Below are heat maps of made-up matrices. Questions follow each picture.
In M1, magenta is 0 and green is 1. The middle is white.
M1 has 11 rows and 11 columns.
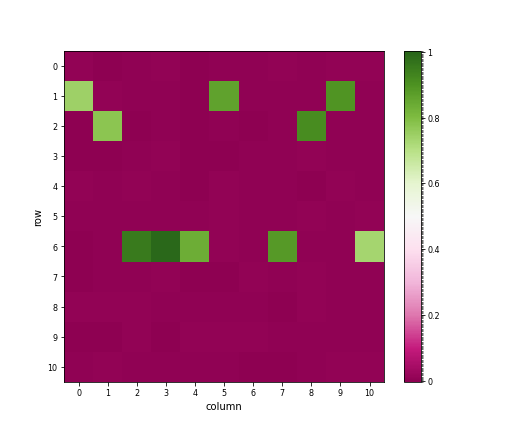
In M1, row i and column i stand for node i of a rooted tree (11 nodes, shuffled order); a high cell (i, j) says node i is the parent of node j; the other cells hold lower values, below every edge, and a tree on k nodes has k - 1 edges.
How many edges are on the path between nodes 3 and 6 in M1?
1
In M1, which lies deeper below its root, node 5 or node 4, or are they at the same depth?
node 5
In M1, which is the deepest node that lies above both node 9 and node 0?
1
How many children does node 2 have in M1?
2
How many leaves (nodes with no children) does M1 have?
8
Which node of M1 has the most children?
6
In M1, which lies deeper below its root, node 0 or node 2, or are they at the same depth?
node 0
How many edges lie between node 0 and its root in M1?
3
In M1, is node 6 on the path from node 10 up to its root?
yes
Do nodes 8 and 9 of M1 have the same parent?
no
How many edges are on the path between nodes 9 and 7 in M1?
4
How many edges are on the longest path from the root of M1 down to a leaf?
3
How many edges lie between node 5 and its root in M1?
3
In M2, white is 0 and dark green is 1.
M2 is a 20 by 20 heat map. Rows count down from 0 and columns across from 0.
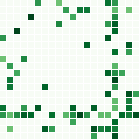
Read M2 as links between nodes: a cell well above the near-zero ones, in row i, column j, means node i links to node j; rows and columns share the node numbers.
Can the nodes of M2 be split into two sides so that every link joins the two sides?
no
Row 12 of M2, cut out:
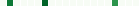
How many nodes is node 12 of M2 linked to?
3
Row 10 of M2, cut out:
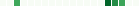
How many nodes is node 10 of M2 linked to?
4
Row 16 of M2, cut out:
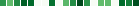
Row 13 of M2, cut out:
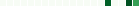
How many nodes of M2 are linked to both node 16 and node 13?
3
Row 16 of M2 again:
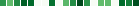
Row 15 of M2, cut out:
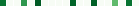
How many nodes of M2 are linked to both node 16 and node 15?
4
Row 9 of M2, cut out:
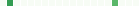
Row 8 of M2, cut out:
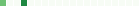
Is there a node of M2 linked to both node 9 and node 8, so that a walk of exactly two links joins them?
no
